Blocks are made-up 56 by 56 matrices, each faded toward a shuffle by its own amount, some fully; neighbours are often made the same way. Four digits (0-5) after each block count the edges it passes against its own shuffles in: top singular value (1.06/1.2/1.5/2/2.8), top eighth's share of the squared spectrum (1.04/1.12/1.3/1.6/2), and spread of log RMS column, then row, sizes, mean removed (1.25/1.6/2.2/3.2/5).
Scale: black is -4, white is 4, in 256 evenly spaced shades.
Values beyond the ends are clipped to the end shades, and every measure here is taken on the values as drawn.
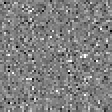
3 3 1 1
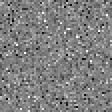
0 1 0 0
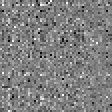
4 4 2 2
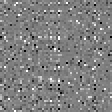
4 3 1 2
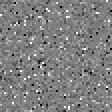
1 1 0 0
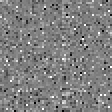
3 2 1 0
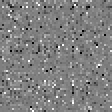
3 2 1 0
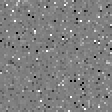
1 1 0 0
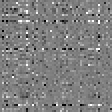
4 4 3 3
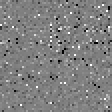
2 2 1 1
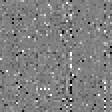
4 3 1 1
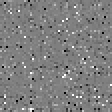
3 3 1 1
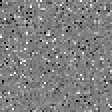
1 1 0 0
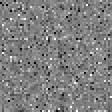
3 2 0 1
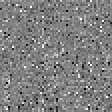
3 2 1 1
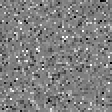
0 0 0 0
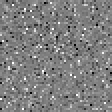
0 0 0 0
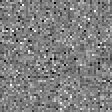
2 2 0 0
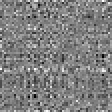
4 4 3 3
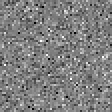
2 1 0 0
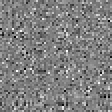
3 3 2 1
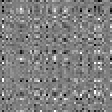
4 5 3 3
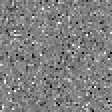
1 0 0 0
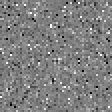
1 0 0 0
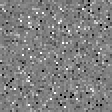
0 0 0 0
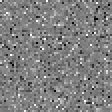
1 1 0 0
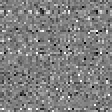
4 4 1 2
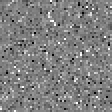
0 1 0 0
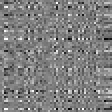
5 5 3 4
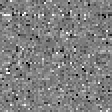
3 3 0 1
